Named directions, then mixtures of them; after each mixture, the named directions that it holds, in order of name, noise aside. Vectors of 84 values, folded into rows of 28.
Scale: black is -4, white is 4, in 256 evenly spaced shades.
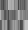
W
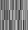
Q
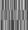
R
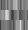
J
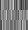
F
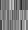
F, W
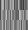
F, R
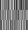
F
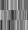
J, R, W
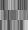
W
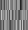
F, J, Q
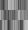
W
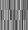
Q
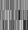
J, Q, W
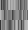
J, Q, W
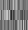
J, Q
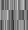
J, R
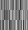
Q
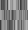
J, Q, W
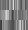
F, J, R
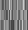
Q, R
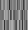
Q, R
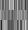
F, R, W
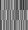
F, R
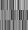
F, J
